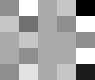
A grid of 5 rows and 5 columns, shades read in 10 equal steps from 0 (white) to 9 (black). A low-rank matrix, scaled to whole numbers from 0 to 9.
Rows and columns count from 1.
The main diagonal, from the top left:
4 5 3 3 8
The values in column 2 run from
0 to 5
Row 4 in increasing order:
0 3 3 3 4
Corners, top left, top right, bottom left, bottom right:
4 9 4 8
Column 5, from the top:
9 0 4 0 8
